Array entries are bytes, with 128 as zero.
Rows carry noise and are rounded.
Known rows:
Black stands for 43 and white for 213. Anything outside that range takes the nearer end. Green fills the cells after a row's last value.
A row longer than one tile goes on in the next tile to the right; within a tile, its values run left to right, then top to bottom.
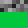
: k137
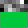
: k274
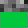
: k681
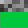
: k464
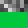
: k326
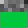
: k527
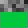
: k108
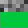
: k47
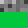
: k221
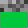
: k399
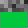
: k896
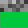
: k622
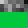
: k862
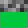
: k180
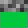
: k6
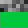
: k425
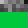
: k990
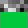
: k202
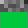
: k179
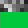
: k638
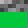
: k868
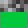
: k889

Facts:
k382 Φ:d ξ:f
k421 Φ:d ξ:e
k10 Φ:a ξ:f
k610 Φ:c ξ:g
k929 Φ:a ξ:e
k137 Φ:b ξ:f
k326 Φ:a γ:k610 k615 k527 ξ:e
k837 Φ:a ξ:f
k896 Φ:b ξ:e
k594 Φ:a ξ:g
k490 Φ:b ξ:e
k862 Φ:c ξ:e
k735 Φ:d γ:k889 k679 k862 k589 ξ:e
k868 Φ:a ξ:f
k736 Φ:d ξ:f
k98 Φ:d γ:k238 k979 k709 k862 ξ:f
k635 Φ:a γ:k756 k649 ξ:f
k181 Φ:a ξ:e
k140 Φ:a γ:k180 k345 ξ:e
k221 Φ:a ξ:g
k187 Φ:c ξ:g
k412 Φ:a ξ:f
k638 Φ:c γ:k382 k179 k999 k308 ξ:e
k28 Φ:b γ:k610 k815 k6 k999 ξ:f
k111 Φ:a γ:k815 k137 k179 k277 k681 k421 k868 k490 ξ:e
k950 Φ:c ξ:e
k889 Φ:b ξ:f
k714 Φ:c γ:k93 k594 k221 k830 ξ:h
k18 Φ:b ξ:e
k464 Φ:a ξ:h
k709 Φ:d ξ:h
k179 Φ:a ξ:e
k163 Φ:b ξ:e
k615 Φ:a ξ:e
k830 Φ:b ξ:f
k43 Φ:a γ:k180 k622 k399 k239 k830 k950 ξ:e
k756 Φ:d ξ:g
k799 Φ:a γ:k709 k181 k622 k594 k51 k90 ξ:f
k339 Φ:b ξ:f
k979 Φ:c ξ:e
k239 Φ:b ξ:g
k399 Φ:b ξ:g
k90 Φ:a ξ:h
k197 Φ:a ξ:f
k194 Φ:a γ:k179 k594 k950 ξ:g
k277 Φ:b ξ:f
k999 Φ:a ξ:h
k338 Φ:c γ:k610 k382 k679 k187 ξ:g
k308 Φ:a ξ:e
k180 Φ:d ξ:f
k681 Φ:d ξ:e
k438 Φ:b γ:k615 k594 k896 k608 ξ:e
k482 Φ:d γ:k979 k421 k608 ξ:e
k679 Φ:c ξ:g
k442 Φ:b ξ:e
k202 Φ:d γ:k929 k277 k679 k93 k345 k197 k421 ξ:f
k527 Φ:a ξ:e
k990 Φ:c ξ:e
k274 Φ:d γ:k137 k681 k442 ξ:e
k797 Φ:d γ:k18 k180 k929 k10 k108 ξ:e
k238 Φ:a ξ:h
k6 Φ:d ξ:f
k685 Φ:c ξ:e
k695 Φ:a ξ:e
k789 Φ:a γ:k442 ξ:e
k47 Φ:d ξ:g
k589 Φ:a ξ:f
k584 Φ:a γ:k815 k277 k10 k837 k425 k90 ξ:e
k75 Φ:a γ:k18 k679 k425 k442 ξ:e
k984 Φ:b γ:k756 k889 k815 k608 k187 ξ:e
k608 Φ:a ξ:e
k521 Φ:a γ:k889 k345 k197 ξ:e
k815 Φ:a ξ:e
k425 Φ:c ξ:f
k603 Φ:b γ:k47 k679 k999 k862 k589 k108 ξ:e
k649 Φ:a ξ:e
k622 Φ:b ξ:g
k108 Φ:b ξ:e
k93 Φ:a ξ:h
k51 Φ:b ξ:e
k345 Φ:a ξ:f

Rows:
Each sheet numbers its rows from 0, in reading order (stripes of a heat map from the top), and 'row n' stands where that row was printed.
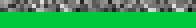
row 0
k830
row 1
k194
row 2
k797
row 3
k421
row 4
k709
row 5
k635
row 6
k98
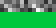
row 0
k111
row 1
k28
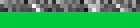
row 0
k950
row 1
k984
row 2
k979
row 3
k338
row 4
k43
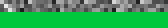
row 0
k521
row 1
k929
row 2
k756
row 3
k197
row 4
k679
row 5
k589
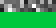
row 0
k75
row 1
k438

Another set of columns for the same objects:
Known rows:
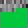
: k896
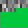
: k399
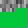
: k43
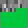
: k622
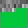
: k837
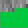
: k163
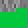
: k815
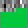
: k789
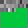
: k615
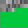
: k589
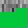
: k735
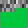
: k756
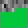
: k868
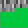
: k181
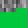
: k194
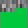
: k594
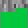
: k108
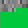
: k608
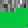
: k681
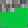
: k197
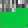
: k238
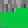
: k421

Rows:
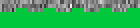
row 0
k482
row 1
k202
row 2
k714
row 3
k862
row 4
k999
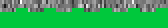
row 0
k274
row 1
k638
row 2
k799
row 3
k221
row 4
k442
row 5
k889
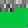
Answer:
k47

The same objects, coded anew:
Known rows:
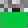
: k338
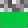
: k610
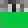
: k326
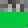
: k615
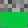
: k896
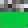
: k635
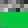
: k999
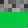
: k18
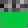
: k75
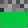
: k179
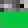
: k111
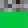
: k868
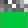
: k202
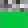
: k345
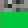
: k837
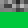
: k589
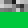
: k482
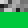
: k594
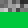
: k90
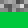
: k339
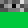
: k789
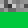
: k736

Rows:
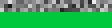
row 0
k425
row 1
k137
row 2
k603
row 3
k180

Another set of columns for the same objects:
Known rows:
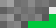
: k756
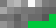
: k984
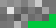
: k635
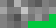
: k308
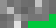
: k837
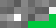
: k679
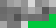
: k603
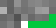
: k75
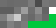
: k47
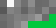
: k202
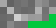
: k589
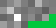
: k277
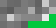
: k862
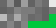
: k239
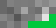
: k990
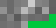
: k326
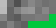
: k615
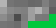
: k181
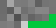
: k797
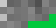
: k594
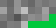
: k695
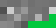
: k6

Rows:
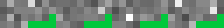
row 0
k735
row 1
k950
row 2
k180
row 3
k714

